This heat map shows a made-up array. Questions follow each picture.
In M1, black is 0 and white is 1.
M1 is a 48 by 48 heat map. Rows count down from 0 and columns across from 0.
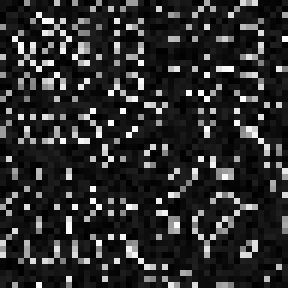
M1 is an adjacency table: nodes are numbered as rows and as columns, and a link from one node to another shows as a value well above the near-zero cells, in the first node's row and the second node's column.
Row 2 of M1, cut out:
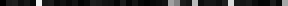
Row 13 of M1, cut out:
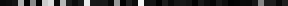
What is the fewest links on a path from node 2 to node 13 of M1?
4
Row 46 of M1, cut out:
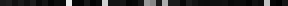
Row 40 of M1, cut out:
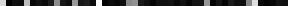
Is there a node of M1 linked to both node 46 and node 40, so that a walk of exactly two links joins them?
no
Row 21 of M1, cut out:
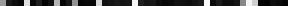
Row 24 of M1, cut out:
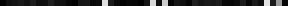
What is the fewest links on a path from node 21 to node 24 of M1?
6
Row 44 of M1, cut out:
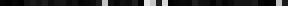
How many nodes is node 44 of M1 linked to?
5
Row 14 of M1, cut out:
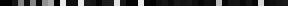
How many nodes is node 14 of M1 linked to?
10
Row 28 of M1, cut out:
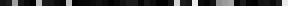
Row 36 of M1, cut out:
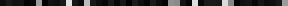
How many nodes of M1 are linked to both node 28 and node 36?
7
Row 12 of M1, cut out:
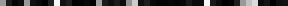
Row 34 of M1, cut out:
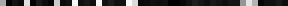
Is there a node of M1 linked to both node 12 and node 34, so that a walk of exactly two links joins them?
yes
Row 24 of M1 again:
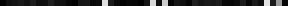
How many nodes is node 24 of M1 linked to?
5
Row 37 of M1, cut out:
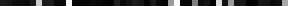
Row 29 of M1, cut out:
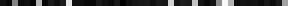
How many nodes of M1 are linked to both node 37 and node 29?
7
